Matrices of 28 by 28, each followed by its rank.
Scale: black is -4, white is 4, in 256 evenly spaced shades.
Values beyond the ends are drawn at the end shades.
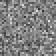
full rank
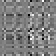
two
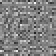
five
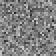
full rank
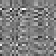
three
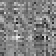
five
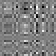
two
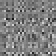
three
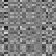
two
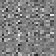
five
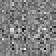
five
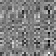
three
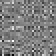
three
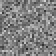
full rank
